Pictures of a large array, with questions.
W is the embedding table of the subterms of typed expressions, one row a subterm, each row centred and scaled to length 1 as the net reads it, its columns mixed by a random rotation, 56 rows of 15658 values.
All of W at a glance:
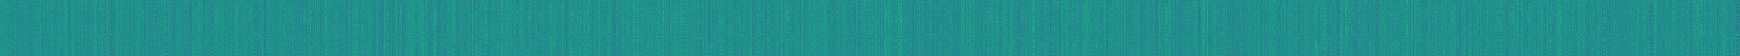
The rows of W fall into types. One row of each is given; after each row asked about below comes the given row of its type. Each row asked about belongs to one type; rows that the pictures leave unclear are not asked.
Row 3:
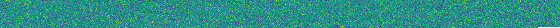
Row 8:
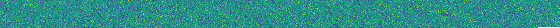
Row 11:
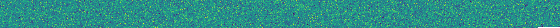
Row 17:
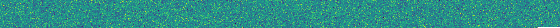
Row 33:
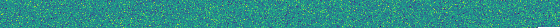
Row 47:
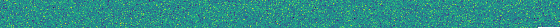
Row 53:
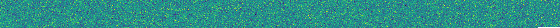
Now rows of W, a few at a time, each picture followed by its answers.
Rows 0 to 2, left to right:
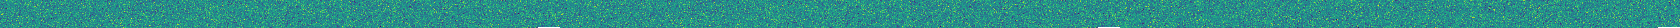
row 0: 33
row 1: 33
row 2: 53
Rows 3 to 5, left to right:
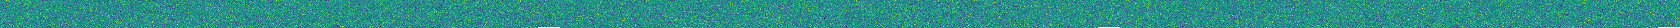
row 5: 3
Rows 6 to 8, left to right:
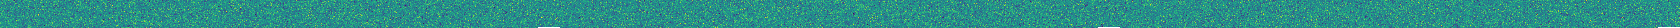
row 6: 53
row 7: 11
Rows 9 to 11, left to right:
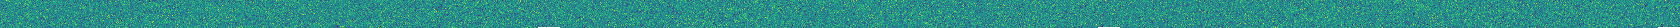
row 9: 3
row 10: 11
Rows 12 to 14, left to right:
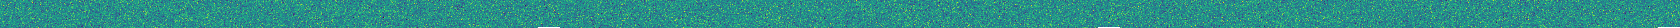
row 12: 11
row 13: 33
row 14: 17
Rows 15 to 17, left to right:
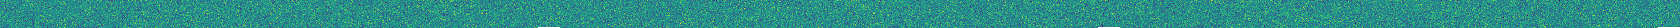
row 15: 8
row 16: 11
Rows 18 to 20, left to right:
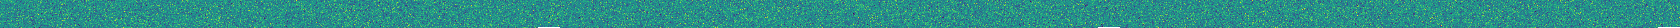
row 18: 33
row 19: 11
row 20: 11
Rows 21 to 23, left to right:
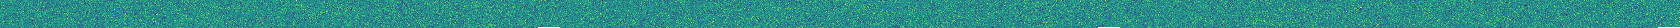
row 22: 3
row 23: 53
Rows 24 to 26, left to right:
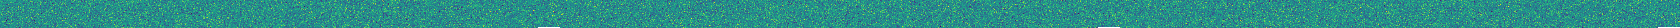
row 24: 33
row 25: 33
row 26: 53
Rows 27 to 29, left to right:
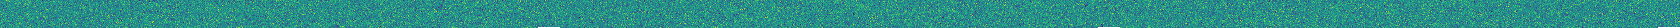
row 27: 3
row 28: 11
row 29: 53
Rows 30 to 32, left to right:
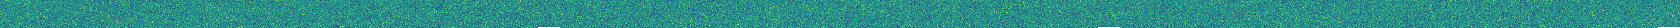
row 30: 3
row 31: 33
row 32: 17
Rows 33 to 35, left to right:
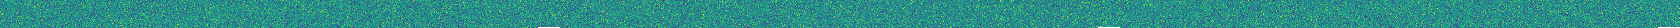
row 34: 8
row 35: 8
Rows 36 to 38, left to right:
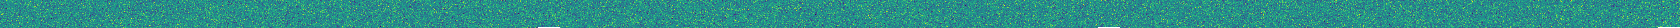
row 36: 33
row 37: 53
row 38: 8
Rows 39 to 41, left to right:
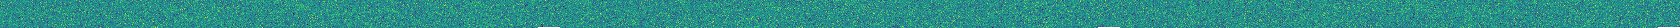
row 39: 11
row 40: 3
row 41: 47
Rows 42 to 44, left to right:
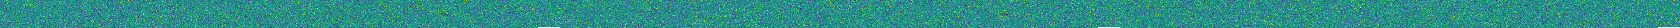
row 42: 8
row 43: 8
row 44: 53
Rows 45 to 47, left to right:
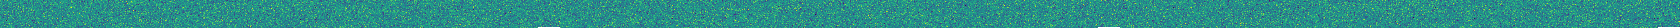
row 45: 47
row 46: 53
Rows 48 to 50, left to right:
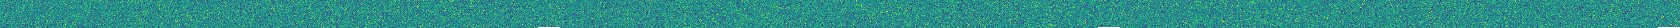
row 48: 8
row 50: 53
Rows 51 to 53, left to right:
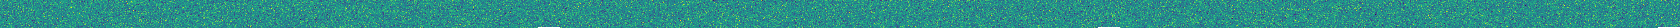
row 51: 47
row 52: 17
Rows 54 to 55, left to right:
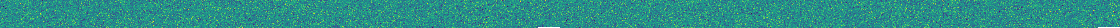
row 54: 3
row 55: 33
